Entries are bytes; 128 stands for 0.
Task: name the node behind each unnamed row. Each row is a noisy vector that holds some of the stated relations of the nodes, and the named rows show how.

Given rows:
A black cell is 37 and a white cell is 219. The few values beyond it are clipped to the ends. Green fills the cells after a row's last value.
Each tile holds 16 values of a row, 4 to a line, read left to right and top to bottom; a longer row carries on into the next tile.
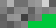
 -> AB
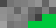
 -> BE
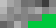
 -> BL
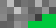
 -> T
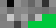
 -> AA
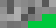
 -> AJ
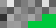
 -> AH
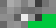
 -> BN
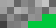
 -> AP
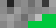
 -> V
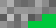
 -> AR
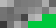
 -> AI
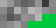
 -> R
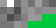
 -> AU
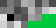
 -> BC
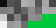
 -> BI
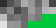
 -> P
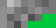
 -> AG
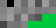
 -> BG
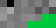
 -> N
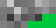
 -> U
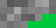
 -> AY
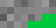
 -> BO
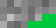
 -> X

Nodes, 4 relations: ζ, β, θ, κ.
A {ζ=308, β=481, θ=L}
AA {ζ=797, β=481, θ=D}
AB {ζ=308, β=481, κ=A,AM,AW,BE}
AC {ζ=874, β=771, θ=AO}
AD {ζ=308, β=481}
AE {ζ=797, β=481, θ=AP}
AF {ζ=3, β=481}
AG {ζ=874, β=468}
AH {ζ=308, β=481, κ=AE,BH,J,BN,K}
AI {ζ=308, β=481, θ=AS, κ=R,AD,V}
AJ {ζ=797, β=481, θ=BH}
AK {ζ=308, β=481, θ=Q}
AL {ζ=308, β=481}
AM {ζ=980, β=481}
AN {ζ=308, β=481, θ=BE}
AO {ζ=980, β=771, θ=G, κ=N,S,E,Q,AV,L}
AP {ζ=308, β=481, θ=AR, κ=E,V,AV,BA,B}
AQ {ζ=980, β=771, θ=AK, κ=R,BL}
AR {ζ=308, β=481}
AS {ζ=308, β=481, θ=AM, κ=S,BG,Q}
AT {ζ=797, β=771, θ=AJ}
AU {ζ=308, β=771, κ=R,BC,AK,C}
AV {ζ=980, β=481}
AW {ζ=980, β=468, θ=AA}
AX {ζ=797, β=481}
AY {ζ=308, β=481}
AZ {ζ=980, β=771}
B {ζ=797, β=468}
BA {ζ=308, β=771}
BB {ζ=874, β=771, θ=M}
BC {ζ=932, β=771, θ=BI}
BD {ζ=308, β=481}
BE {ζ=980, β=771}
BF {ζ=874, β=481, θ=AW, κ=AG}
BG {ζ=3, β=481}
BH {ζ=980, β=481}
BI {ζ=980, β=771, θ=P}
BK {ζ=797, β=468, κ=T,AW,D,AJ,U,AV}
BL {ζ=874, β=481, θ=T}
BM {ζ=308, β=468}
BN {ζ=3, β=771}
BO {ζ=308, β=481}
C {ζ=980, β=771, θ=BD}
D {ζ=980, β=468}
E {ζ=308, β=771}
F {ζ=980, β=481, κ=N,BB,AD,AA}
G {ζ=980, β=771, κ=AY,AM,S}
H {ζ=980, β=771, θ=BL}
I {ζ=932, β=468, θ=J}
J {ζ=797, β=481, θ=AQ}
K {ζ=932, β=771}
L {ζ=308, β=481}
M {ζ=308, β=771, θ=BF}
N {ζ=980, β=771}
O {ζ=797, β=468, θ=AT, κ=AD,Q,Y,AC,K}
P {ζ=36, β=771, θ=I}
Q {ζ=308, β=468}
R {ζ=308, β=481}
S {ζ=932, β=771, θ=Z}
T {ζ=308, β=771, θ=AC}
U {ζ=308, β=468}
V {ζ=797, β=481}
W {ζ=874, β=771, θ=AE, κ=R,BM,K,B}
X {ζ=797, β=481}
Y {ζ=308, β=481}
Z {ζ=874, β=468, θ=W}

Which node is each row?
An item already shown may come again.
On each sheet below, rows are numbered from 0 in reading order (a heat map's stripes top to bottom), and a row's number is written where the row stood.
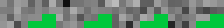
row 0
B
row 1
AV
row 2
O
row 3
AO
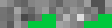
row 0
A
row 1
BH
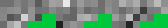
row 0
K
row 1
W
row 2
BK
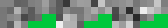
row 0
A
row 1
J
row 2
AK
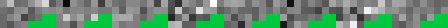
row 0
AB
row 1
AA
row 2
AJ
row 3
Q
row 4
Z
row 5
S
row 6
AK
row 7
BF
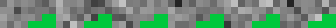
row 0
AZ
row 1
H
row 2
BM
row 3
AM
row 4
AP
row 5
F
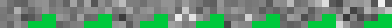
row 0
A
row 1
AF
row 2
BM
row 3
AE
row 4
AC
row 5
AB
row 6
I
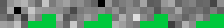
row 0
AQ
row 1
C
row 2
BH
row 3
BB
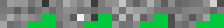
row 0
AT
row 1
BN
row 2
AR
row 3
AS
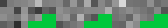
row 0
G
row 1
AF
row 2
M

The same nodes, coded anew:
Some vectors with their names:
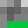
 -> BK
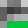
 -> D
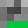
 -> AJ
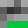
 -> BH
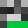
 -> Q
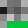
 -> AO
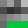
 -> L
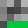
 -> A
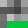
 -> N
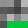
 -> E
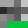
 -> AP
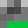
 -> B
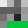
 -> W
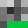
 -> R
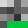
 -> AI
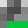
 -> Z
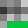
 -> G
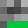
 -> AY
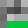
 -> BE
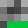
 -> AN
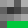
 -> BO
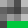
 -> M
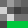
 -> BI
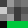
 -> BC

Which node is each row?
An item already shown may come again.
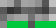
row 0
BH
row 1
T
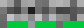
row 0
AZ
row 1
AO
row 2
AH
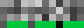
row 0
T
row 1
AU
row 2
BC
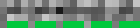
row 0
BE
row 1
AM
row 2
AS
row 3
BF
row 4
AG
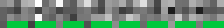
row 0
BN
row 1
AQ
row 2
O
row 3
H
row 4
AM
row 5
BB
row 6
AO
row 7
AS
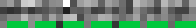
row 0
AR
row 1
F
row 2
AK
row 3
AV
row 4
S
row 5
AT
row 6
AF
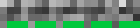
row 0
BL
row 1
AA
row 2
BH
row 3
BG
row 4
J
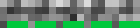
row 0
BM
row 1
AE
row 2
AI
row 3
Z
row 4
C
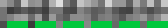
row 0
U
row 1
K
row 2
Z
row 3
BK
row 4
AF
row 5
AB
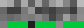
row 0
V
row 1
I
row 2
AC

